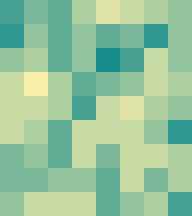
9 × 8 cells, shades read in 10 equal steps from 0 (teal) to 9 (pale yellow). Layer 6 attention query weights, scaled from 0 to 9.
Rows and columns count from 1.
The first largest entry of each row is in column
5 2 7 2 6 1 4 6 2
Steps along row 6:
down down up same same down down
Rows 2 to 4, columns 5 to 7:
3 4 1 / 0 2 7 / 4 5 7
